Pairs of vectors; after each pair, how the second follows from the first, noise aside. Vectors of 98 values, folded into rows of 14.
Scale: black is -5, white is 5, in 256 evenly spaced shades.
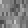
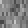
copied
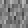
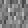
negated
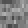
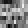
scaled up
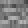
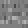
partly zeroed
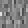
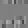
partly zeroed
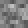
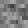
negated
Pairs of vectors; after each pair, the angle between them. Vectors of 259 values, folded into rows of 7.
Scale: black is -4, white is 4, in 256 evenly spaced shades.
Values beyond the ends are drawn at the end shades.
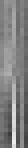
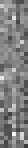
partly aligned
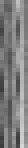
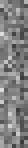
partly opposed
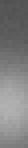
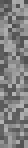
orthogonal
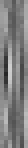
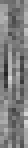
nearly parallel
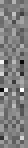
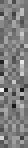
nearly opposite
